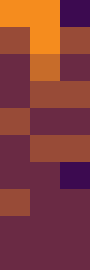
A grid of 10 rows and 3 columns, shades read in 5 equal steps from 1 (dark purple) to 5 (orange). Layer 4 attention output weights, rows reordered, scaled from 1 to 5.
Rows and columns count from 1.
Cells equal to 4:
1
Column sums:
26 30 21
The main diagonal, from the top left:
5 5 2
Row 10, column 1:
2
